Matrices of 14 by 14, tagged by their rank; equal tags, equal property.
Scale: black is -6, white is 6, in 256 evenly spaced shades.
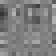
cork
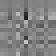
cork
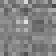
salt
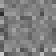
salt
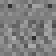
salt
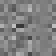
cork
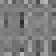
salt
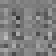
salt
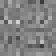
salt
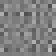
cork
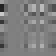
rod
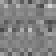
cork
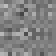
salt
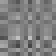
rod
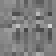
cork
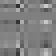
rod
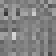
salt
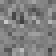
salt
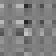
rod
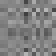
cork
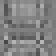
cork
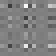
rod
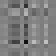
rod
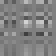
rod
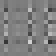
rod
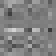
cork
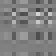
rod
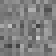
salt
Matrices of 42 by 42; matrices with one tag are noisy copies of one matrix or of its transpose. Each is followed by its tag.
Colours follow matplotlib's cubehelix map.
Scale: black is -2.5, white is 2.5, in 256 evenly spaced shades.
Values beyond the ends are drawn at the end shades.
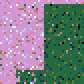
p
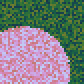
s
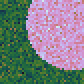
s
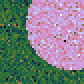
s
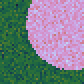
s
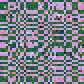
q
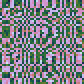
q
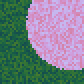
s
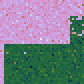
p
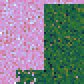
p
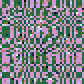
q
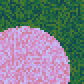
s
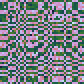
q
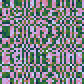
q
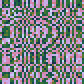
q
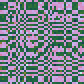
q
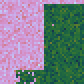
p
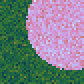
s
